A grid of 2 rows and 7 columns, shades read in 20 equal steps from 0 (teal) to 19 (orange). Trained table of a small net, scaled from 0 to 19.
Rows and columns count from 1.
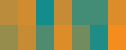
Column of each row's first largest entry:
7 7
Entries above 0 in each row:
6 7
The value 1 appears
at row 2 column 6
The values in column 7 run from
17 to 19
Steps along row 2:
up down up down down up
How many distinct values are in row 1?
6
